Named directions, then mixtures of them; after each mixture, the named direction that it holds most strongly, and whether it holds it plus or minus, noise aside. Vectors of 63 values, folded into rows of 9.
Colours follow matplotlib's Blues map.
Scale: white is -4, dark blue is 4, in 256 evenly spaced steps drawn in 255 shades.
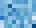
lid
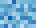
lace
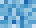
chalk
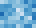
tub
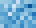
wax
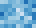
tub, plus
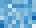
lid, minus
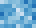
tub, plus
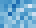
wax, minus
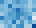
lid, plus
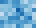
tub, minus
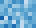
chalk, minus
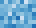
chalk, minus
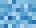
lace, plus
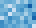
lid, minus
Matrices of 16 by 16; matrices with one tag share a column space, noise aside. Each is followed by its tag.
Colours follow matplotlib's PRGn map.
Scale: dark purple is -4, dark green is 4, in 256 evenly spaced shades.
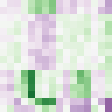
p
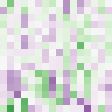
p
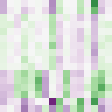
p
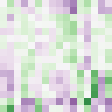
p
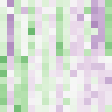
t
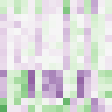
p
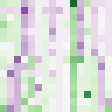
t
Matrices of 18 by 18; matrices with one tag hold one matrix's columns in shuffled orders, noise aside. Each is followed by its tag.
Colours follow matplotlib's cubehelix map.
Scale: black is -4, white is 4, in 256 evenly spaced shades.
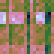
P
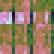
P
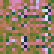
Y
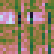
P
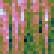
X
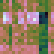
P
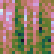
X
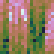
X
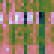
P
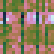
P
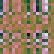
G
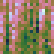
X
